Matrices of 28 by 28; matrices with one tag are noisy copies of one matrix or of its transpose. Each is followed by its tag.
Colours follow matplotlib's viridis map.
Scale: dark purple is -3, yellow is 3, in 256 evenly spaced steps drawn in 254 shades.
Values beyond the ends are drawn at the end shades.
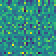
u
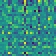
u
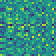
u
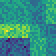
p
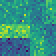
p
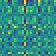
u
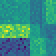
p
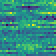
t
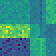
p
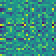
u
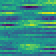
t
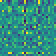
u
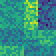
p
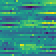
t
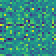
u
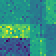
p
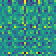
u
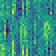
t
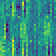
t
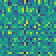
u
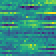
t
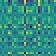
u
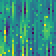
t
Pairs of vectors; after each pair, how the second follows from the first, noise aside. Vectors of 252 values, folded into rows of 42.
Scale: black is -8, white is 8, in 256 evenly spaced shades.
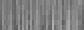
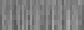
copied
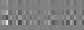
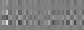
copied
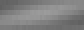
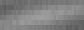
reversed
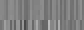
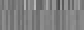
reversed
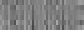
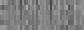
reversed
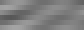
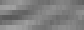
copied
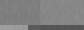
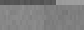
reversed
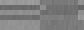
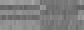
copied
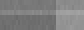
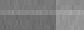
copied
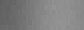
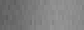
copied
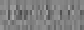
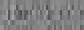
copied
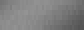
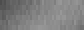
reversed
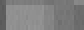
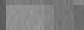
copied
